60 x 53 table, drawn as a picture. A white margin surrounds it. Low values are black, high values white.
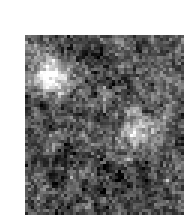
Odd rows or columns: none. Grain: blotchy. Ninth with the highest average: top left. Bumps: two.
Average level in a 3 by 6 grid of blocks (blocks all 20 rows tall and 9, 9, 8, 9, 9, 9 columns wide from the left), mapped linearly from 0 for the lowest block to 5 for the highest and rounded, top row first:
5 4 0 1 1 2 | 1 1 1 2 4 2 | 1 0 0 0 0 1
